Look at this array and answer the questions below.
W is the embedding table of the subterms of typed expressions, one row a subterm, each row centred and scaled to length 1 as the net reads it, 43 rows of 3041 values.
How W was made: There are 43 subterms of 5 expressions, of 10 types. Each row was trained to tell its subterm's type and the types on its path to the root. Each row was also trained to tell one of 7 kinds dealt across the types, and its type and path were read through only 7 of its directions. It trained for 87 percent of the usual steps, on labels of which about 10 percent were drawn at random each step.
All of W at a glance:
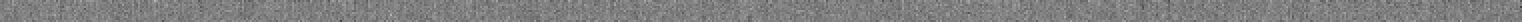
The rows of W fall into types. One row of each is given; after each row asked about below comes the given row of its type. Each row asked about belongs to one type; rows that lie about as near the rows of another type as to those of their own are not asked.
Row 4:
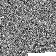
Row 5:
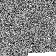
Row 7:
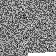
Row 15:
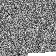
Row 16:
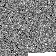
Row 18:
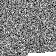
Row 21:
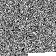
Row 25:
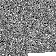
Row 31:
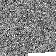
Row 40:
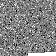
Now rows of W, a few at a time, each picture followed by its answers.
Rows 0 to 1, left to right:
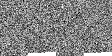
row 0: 7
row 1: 7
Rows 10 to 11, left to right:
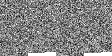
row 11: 21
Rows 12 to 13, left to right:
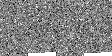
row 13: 16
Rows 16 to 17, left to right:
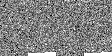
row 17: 16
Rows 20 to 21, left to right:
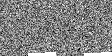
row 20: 15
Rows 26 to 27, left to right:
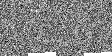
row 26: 16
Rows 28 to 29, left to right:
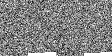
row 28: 21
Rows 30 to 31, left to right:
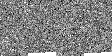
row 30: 7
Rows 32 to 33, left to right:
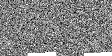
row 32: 18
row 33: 21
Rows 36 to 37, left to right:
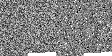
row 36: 18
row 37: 15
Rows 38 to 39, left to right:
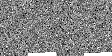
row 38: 7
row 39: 40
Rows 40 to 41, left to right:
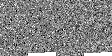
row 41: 16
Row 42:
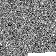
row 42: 4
